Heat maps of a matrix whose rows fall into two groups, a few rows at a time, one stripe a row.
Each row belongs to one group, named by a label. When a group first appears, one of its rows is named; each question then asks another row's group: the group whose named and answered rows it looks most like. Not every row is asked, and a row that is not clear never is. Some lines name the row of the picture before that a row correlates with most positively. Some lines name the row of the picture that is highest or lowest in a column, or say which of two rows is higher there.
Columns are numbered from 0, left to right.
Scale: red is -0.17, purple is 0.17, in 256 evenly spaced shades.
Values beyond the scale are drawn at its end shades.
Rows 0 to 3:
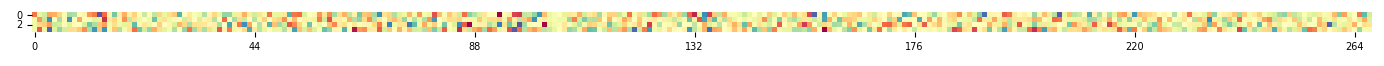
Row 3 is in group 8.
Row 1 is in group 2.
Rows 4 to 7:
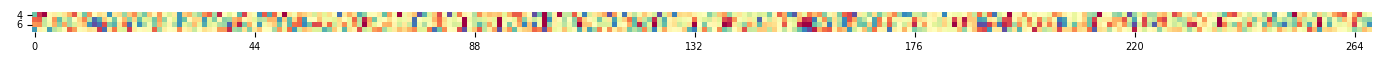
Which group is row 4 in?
2
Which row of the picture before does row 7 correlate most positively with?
3
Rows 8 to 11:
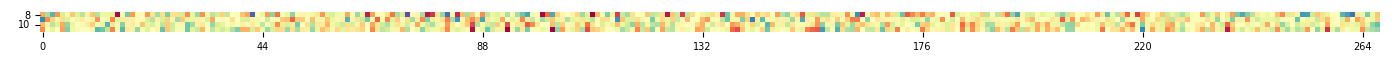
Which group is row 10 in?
8
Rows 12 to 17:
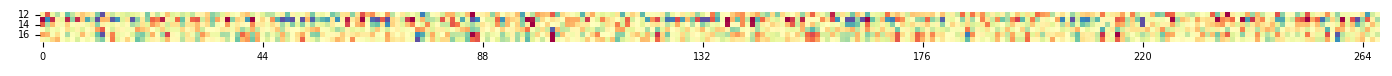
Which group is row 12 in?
8
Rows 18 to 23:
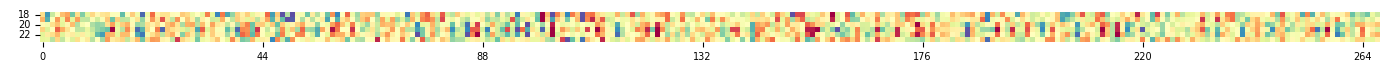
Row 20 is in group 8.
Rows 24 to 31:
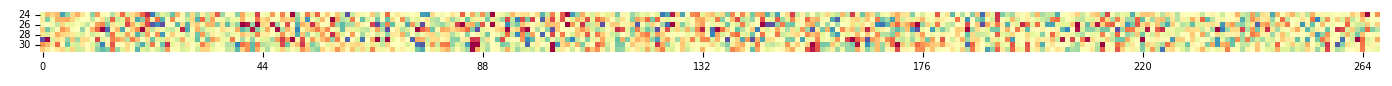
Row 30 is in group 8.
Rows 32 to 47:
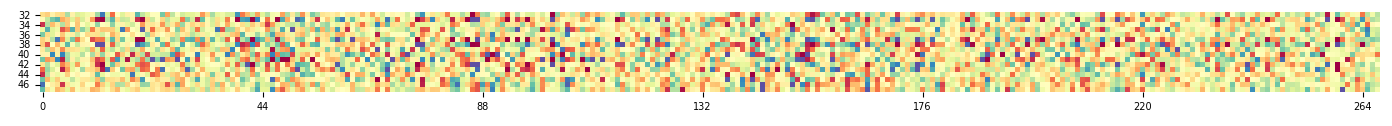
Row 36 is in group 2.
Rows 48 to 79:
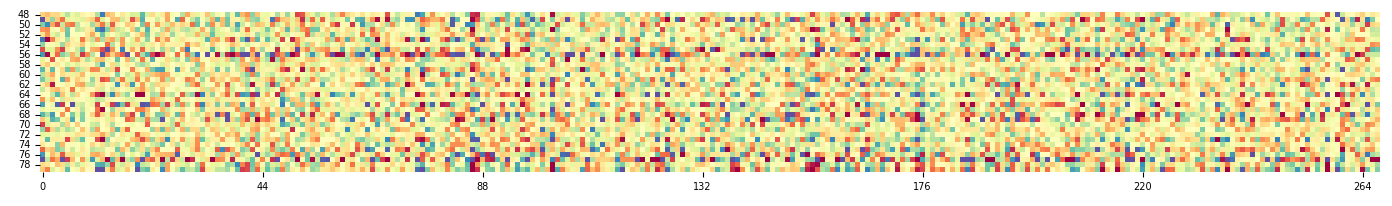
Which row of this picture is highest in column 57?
77
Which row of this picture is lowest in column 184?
66
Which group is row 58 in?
8
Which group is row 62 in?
2
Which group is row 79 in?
8
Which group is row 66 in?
2
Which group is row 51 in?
8
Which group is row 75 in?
2
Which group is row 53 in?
2
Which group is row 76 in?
2
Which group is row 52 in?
8
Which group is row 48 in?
8
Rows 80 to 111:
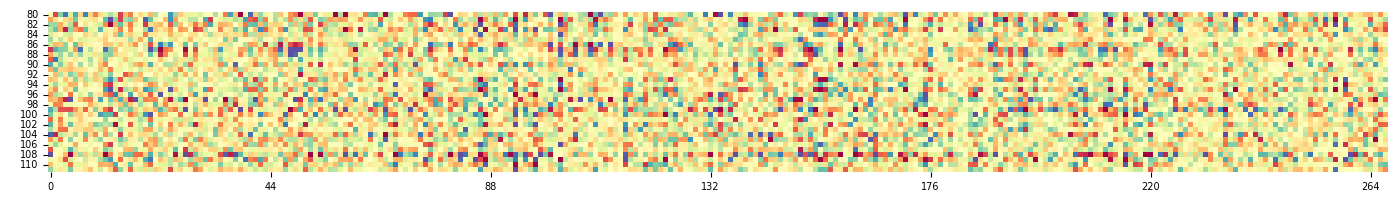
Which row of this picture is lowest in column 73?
98
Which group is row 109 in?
8
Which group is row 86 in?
2
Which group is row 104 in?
2
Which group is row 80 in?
2
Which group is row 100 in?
8
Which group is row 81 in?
8
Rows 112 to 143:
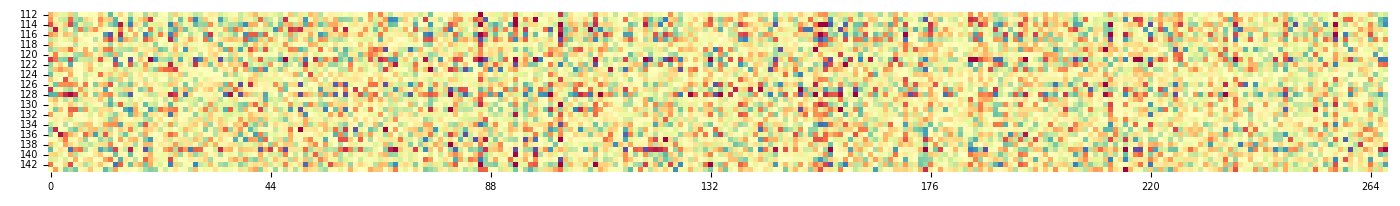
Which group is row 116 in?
8
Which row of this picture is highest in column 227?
119
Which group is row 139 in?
8
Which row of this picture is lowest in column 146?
135
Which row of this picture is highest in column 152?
115
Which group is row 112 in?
8
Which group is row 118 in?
8
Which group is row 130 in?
8
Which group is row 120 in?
8
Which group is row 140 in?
8
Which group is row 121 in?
8
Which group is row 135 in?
2
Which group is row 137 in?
8
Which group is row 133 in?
8
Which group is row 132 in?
8
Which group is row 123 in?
2
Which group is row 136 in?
2
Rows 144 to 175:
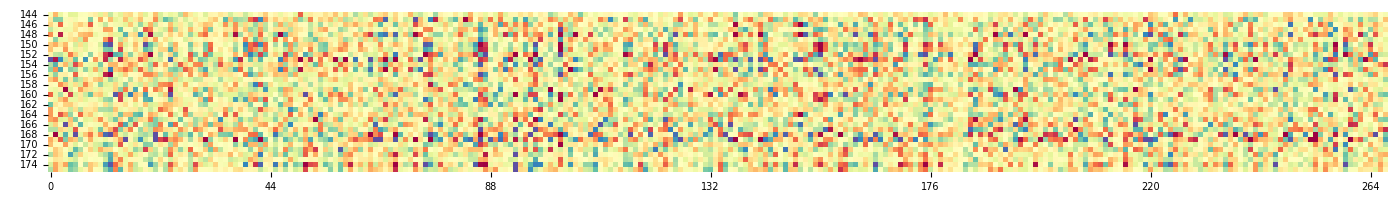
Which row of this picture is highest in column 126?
169
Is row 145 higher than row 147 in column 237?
No
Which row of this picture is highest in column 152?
168
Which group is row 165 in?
8
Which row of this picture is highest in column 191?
171
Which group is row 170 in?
8
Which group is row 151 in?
8
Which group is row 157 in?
8
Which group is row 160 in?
8
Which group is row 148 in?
2
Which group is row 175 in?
8
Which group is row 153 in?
2
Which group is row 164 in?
2
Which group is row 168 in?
8
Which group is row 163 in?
2
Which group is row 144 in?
2
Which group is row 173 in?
8
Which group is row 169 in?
2
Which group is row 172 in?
8
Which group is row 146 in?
2
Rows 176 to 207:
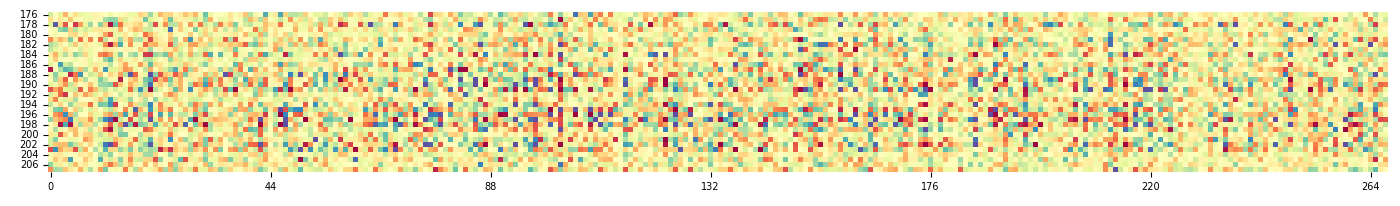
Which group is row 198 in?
2
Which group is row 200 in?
2
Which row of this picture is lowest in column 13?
197
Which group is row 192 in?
2
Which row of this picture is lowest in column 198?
198
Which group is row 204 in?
8
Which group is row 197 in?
8
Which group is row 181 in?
2
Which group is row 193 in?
8
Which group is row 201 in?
8
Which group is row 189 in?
8
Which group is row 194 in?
8
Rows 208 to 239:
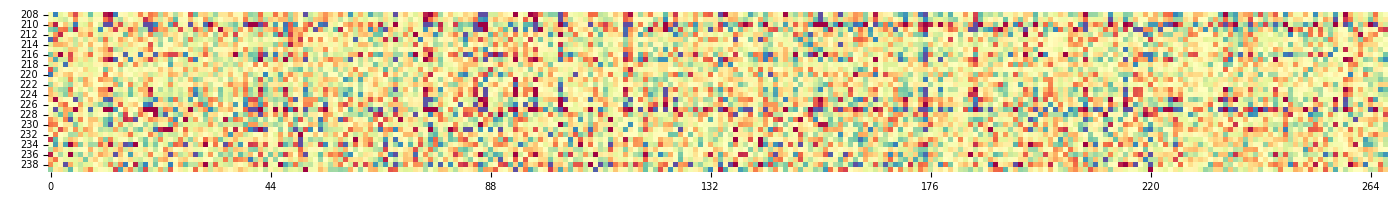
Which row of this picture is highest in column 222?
211
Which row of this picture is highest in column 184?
211
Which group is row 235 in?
2
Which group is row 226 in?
8
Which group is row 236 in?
8
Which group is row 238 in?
2
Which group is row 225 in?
8
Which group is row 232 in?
2
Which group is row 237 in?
2
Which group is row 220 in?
2
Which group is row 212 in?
2
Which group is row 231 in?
2
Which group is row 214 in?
2
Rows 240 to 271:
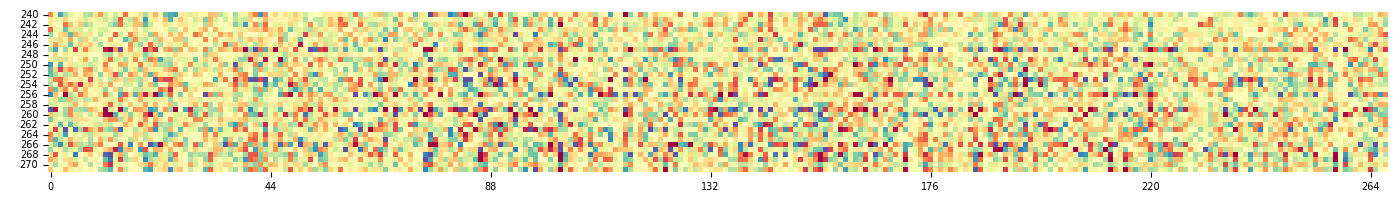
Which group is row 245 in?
2
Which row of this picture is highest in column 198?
262
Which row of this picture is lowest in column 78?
256
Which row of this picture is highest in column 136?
259
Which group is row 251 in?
2
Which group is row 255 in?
2
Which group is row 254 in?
2
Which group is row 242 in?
8
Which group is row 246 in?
2
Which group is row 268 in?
8
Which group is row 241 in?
8
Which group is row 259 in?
2
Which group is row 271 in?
8
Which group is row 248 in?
8
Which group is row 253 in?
2
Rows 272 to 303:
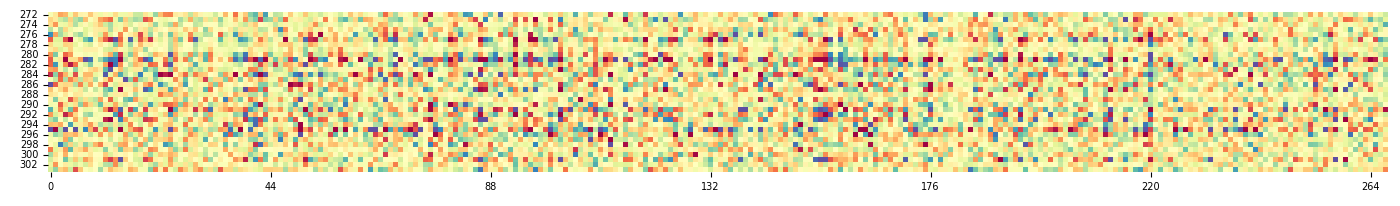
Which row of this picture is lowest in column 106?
289
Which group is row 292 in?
8
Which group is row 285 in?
2
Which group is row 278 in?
8
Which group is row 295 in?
2
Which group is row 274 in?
8
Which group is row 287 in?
8
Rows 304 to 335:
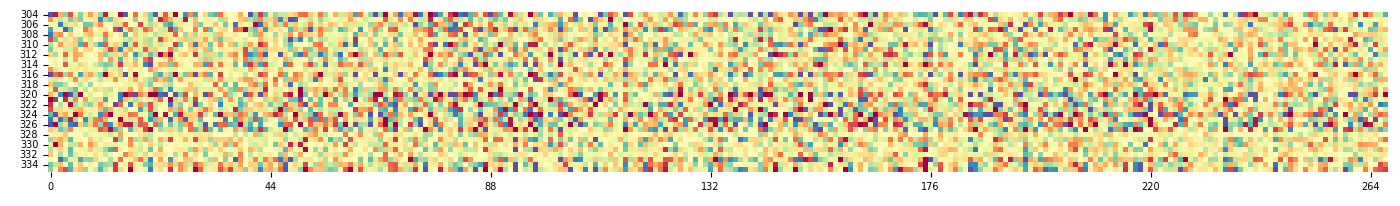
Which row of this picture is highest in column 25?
320
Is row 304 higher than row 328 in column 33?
Yes
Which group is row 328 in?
8
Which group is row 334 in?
8
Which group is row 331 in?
8
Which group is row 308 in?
2
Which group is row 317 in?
8
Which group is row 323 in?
2
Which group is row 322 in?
8
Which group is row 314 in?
8
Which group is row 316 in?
2
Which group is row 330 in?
2
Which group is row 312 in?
2
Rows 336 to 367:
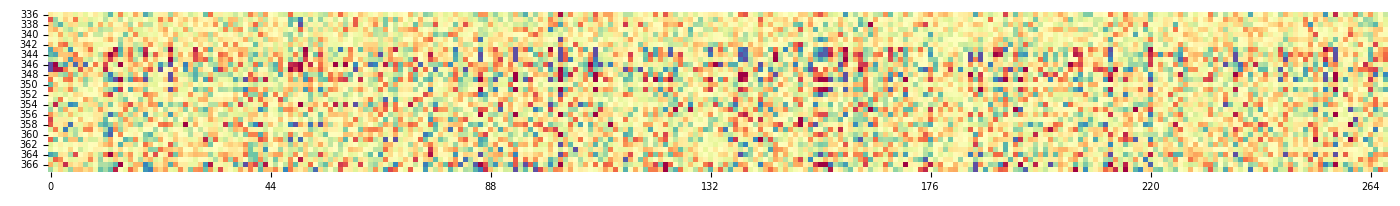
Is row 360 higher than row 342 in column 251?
Yes
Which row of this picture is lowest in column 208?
343
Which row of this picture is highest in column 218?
367
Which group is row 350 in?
2
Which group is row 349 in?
8
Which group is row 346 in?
2
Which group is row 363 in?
2
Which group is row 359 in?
8
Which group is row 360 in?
8
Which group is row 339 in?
2
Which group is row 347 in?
2
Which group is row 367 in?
8
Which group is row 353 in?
2
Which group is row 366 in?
8
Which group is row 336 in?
8
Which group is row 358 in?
2
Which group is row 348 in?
8
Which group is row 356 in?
8
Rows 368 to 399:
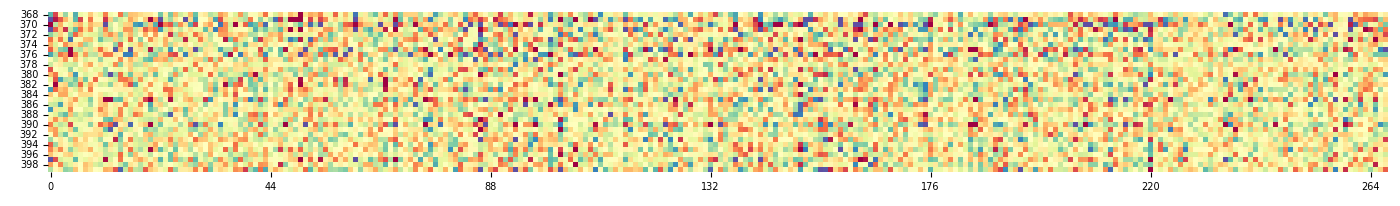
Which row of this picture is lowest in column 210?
369
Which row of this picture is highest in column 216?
371
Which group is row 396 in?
8
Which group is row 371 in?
2
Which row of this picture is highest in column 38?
376
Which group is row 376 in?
2
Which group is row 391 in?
8
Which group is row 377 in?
8
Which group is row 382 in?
2
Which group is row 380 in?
8
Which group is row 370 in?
2
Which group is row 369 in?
2
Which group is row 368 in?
2
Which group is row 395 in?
2
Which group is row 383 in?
2
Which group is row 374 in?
8
